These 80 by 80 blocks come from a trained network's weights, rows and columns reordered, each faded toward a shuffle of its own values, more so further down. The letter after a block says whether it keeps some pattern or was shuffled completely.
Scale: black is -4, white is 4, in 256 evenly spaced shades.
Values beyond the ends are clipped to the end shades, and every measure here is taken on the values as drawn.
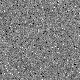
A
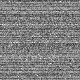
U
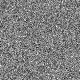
A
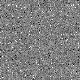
U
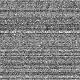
U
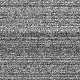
U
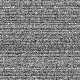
U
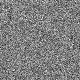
A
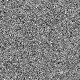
A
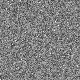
A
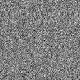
U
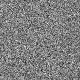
A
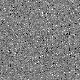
U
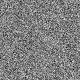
A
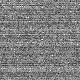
U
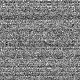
U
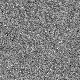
A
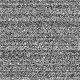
U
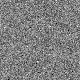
A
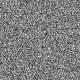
A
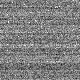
U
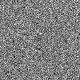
U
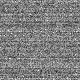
U
